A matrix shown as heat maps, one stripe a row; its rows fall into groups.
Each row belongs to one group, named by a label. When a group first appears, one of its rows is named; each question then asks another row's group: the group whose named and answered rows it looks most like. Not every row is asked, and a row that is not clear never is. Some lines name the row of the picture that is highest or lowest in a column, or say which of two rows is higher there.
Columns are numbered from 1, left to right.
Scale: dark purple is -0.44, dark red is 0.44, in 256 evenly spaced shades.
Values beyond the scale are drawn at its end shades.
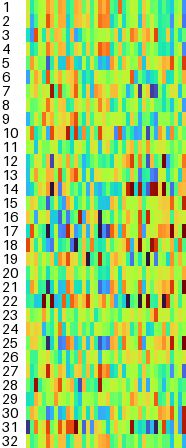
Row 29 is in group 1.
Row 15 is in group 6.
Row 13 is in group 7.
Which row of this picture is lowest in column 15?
31
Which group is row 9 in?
7
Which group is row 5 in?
6
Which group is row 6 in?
7
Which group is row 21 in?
6
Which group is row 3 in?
1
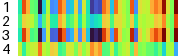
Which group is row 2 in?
6
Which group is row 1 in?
6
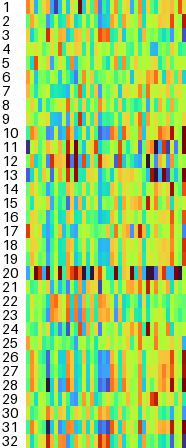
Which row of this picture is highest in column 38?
20
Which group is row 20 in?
7
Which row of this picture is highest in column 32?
13
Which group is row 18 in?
6
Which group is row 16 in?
6
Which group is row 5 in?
1
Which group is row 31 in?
6
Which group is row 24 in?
1
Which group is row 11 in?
7
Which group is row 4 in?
7
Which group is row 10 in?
6
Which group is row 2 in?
6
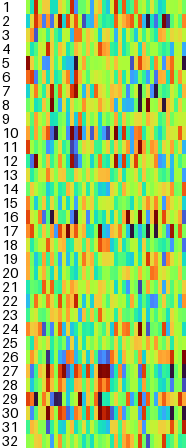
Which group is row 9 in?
1
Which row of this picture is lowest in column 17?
10
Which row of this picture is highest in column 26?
16
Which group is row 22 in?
7
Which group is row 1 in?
1
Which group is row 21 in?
7
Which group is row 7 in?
7
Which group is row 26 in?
6
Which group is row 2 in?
7
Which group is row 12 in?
1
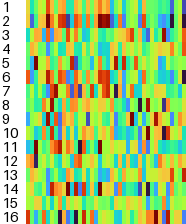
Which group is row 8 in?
7
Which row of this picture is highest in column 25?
5
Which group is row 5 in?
1
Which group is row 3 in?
7
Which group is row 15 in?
7
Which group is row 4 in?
6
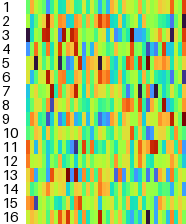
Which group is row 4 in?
7
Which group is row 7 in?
7
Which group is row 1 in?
6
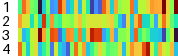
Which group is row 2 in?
7
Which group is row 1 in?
6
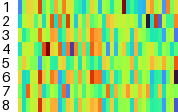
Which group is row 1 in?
7
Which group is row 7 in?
1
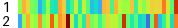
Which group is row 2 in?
7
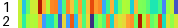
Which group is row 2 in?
1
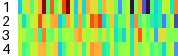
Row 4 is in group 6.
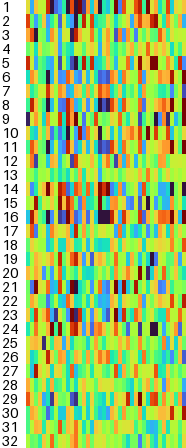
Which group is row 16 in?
6
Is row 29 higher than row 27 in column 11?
Yes
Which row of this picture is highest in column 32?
5
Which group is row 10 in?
1
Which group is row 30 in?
6
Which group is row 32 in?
7
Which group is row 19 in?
7
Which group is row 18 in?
6
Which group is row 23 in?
1
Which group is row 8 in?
6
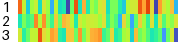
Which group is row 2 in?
7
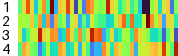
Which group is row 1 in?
7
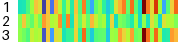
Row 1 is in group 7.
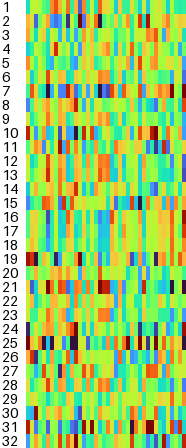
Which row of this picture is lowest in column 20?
7
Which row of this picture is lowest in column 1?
24
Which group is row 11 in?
7
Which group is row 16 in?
6
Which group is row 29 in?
6
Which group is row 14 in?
7
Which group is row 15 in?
7
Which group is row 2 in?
1
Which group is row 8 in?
7
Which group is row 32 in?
7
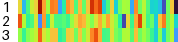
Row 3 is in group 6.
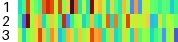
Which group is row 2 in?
1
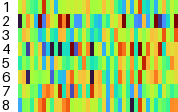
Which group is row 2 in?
7
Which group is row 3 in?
6
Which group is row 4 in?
1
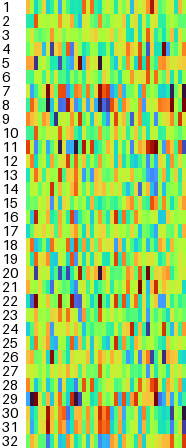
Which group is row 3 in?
7
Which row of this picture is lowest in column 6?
8
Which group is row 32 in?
6
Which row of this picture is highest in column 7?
26
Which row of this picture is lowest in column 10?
8
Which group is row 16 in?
1
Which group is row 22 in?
1
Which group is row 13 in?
7
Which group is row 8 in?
6
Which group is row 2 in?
1
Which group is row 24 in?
7
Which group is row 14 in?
7
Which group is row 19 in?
1
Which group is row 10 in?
1
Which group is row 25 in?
1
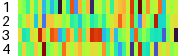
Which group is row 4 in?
7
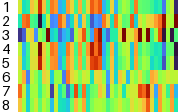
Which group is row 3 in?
1
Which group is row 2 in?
6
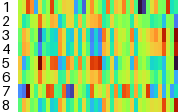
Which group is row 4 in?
6
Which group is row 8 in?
6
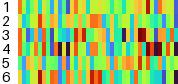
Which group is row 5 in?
1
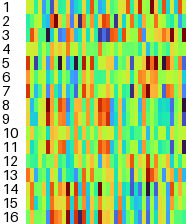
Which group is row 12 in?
1
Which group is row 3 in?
6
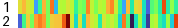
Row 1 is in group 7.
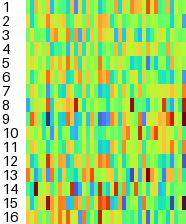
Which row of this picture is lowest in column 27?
13
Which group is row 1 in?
1
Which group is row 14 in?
1
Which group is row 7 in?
6
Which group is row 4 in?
1
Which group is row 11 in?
6
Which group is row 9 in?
6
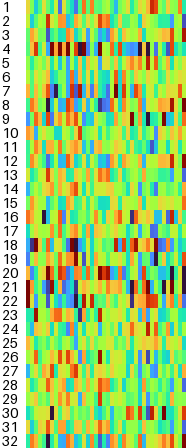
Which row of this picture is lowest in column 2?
18
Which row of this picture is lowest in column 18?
4
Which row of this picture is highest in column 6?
20
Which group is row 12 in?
6
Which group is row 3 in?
6
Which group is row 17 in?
7
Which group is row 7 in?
1
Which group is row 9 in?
7
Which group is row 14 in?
7
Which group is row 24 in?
1
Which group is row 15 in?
6
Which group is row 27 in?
7
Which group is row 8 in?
6
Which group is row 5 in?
1
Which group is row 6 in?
1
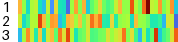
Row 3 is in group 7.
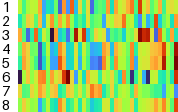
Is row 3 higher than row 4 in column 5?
Yes
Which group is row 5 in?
6
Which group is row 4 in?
6
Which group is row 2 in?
7
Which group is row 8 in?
6
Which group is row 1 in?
1
